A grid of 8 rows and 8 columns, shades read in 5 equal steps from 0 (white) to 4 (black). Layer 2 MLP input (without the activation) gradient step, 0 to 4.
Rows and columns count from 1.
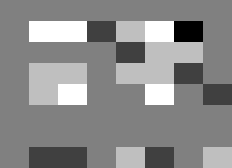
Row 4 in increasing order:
1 1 1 1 2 2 2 3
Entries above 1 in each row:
8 4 6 4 5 8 8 6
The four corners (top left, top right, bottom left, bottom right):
2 2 2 1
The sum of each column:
16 13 12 17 14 11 18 16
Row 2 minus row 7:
0 -2 -2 1 -1 -2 2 0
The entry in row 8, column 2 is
3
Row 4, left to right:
2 1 1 2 1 1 3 2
